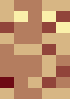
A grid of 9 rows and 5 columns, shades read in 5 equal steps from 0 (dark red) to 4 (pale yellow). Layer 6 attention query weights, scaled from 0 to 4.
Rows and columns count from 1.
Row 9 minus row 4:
0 0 0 0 0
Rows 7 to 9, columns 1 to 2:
2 2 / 0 2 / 3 2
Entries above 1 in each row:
5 4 3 5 4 5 4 3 5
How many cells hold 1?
6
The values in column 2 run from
2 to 4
